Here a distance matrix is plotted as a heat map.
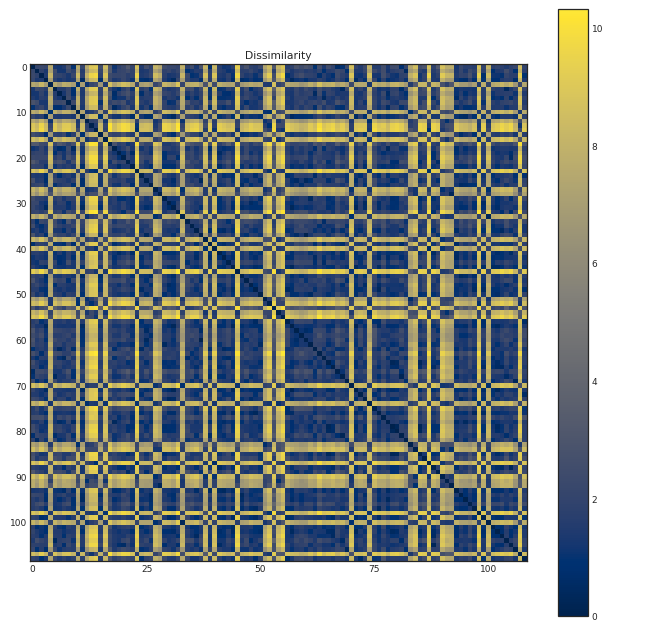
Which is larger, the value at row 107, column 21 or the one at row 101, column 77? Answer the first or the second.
the first
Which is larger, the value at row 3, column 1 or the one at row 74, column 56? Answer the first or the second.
the second
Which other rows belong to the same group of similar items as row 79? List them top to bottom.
0, 1, 2, 3, 5, 6, 7, 8, 9, 11, 15, 17, 18, 19, 20, 21, 22, 24, 25, 26, 29, 30, 31, 32, 34, 35, 36, 37, 39, 41, 42, 43, 44, 46, 47, 48, 49, 50, 53, 56, 57, 58, 59, 60, 61, 62, 63, 64, 65, 66, 67, 68, 69, 71, 72, 73, 75, 76, 77, 78, 80, 81, 82, 85, 86, 88, 89, 93, 94, 95, 96, 97, 99, 101, 102, 103, 104, 105, 106, 108
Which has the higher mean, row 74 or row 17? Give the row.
74
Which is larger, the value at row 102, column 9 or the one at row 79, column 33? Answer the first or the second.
the second
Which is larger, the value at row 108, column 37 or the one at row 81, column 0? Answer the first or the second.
the first
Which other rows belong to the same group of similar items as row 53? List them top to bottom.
0, 1, 2, 3, 5, 6, 7, 8, 9, 11, 15, 17, 18, 19, 20, 21, 22, 24, 25, 26, 29, 30, 31, 32, 34, 35, 36, 37, 39, 41, 42, 43, 44, 46, 47, 48, 49, 50, 56, 57, 58, 59, 60, 61, 62, 63, 64, 65, 66, 67, 68, 69, 71, 72, 73, 75, 76, 77, 78, 79, 80, 81, 82, 85, 86, 88, 89, 93, 94, 95, 96, 97, 99, 101, 102, 103, 104, 105, 106, 108
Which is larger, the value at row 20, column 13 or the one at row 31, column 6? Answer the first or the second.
the first
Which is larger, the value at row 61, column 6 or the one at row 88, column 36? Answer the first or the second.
the first
